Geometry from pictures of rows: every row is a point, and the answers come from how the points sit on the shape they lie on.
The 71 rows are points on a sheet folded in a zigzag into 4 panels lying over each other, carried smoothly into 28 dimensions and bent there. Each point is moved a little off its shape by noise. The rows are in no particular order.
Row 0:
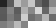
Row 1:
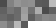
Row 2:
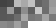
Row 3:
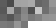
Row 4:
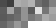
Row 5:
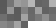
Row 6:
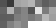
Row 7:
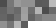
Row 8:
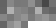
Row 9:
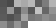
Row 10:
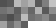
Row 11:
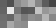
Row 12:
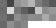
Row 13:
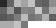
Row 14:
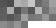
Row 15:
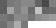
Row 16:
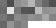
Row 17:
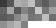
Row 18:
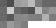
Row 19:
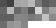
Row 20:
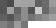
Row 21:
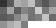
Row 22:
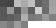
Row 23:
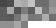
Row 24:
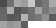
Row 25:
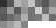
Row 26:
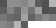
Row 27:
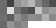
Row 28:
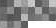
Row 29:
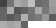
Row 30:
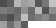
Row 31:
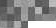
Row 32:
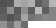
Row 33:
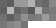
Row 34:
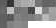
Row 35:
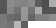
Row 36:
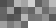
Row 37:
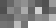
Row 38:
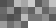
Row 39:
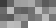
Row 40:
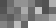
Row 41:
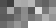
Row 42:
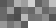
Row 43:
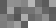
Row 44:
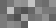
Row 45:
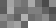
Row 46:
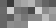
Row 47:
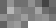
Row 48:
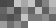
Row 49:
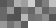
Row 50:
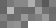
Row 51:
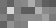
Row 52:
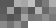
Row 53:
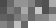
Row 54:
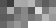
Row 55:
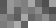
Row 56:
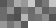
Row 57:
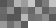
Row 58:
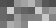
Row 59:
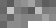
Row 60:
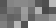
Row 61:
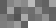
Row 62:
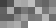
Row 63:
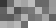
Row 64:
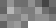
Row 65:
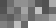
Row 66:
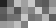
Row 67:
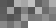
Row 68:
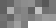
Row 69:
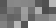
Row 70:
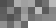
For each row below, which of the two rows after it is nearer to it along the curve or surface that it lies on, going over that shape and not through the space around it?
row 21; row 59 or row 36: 36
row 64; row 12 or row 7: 12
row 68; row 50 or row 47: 47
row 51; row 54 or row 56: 54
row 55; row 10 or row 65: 65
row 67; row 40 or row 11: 40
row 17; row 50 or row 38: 38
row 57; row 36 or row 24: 36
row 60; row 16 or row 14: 14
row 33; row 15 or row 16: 16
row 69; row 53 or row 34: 53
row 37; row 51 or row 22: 51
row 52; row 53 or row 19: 53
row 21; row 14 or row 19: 14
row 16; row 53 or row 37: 37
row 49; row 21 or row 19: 21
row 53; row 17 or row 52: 52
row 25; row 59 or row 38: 38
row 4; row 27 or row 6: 6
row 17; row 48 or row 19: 48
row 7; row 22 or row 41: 22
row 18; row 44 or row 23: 44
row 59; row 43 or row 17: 43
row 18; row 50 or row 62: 50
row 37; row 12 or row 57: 12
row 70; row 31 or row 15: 31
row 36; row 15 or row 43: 43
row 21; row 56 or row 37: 56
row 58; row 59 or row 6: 6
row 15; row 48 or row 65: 65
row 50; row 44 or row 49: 44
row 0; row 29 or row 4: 29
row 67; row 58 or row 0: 0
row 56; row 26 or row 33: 26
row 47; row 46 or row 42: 46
